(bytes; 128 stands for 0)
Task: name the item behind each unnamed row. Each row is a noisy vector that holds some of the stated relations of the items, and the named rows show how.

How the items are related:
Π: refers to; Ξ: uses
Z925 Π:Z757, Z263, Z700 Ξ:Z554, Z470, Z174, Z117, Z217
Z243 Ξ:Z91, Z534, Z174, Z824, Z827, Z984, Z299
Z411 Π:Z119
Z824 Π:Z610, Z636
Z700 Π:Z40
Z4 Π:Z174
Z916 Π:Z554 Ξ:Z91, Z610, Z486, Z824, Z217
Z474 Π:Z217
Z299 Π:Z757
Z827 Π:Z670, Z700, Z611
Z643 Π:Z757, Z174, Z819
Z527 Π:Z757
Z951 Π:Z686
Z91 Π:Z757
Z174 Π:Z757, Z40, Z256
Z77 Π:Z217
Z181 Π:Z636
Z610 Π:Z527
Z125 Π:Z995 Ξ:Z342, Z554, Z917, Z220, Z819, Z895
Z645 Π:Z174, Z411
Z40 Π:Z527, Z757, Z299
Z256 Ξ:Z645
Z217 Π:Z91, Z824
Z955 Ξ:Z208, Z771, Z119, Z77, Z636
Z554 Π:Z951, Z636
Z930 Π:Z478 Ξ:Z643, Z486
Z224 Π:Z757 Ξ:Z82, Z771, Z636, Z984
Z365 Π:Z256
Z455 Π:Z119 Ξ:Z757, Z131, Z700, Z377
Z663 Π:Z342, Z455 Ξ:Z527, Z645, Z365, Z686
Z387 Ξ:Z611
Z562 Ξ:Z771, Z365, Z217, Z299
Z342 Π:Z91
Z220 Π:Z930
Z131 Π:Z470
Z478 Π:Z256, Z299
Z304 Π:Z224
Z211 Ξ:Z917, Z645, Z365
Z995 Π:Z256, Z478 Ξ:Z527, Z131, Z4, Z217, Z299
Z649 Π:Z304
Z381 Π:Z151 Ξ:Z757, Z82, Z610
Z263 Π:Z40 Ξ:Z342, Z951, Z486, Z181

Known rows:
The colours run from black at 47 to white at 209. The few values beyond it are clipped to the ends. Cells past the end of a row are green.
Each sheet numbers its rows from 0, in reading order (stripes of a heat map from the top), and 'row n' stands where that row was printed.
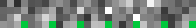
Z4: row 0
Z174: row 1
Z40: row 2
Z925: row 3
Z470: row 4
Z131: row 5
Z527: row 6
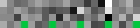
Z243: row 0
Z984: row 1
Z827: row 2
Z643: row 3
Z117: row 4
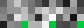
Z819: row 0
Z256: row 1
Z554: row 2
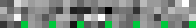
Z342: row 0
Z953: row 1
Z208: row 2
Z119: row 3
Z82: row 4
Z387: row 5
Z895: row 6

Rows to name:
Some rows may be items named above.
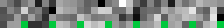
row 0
Z40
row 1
Z636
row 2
Z211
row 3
Z995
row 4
Z377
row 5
Z4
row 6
Z220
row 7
Z455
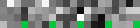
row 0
Z131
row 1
Z895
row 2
Z686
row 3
Z951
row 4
Z478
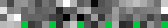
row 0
Z663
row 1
Z610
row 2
Z700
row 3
Z824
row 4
Z486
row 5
Z263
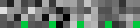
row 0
Z554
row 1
Z554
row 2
Z757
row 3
Z955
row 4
Z91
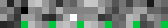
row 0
Z636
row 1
Z381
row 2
Z645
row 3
Z381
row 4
Z299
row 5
Z217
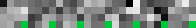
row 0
Z220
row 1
Z527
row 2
Z224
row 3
Z151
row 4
Z930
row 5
Z77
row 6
Z917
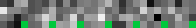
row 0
Z181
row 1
Z174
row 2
Z4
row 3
Z411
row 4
Z91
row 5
Z916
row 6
Z474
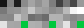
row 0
Z365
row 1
Z211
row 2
Z125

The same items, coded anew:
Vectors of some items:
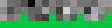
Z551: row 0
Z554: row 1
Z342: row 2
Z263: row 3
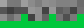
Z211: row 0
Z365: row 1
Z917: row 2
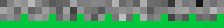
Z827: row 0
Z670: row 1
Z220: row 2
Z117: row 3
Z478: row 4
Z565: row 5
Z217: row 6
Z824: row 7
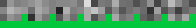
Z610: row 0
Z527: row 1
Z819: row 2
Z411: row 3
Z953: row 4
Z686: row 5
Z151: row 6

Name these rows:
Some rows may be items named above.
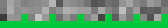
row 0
Z299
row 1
Z224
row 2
Z610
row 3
Z474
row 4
Z174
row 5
Z470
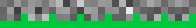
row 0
Z220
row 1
Z955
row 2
Z663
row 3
Z4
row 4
Z636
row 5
Z470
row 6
Z470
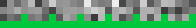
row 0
Z217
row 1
Z663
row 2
Z700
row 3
Z119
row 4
Z411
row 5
Z455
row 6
Z151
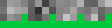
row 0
Z91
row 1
Z686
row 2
Z224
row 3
Z925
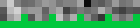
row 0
Z757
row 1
Z4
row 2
Z381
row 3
Z181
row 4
Z211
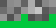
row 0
Z486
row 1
Z645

